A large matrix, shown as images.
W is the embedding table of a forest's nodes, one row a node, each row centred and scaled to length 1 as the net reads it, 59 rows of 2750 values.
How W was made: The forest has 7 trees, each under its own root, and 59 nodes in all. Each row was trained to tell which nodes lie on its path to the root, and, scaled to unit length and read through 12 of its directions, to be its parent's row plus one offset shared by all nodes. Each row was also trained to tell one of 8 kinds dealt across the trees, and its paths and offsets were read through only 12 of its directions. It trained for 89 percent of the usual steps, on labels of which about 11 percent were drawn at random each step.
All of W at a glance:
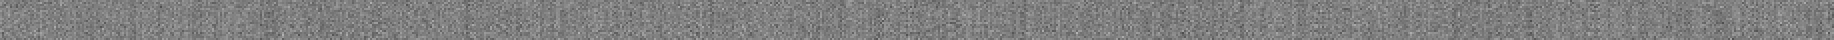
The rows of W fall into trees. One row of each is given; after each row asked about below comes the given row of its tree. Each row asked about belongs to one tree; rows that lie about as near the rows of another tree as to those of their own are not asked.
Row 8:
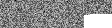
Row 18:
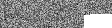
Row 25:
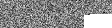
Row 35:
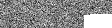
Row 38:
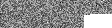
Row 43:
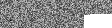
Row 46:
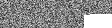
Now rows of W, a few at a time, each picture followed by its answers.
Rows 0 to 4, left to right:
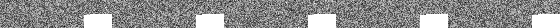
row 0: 8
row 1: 25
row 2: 8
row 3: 38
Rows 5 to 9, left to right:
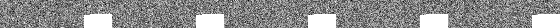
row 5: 46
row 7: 8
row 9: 8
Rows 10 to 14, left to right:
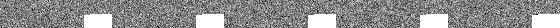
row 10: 18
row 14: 38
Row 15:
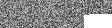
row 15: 8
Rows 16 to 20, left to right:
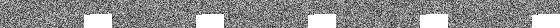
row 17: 18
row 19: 46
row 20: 18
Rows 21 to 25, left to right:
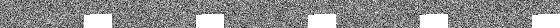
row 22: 18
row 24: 8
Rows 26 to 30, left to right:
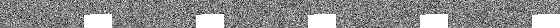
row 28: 46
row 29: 8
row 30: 18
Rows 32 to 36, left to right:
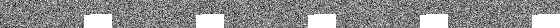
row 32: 38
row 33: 8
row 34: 46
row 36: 38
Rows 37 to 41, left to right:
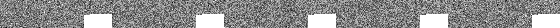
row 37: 18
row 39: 38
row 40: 38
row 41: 18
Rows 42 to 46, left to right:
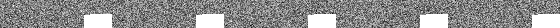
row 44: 8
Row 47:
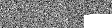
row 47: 8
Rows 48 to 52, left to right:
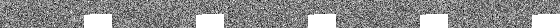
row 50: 18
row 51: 18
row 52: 25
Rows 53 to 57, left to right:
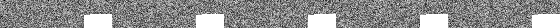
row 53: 18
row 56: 18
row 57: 8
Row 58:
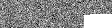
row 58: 46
